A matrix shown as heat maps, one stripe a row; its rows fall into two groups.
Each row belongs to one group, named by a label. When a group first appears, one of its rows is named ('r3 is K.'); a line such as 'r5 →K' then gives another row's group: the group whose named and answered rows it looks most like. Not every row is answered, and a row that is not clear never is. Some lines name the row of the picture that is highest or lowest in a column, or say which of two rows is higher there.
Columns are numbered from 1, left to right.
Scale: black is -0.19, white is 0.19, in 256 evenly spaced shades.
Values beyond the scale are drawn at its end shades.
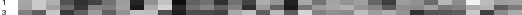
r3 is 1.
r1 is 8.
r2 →8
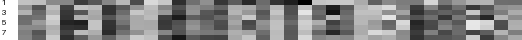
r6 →1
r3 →1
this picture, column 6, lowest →1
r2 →1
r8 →1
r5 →1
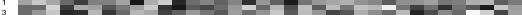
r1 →8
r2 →1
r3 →1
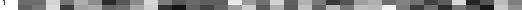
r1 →1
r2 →1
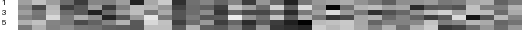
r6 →8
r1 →8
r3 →8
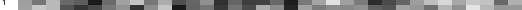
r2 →8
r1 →8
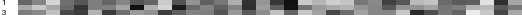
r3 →1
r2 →8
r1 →8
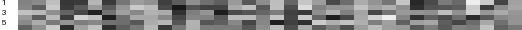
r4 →1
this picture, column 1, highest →3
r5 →8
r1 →1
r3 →8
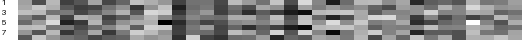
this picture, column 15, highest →4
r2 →8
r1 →1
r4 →1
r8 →8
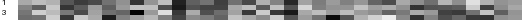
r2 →1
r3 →8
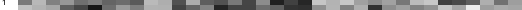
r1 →8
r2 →8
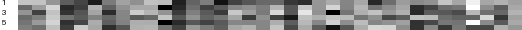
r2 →1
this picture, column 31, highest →1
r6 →1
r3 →1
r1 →8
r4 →8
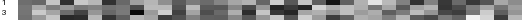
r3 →8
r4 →1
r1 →1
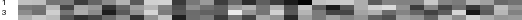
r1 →8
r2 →1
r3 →1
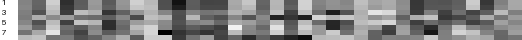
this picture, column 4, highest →4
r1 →1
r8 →8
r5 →1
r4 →8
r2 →1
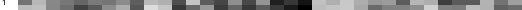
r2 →8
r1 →8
